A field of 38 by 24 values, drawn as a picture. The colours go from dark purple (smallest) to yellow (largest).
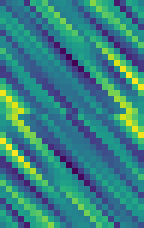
It looks the same turned upside down. No overall slope runs across the table. No single row or column stands out from its neighbours.
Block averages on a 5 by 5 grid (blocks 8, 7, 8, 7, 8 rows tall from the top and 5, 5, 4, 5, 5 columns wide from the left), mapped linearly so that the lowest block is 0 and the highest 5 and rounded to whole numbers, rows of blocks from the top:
2 2 3 3 2
1 1 0 2 3
5 1 0 1 5
3 2 0 1 1
2 3 3 2 2
